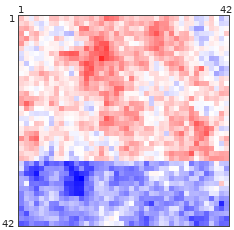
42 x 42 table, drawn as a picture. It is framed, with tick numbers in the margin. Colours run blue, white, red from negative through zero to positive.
Stripes: none. Ninth with the lowest average: bottom left. Average level on the scale: 50%. Seam: horizontal, 70% of the way down, the top part higher. Ninth with the highest average: top middle. Grain: blotchy.
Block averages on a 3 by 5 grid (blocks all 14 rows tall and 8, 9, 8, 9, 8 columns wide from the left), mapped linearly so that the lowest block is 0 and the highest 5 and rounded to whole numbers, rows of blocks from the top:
45553 | 44544 | 00111
